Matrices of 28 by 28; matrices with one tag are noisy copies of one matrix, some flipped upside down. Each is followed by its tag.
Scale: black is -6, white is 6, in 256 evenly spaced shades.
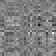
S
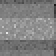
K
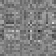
S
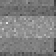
K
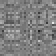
S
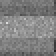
K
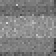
K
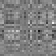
S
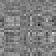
S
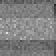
K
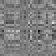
S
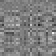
S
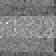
K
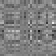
S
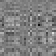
S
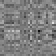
S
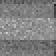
K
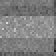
K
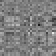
S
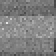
K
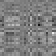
S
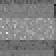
K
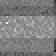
K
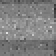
K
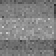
K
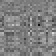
S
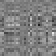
S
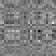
S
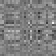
S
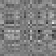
S
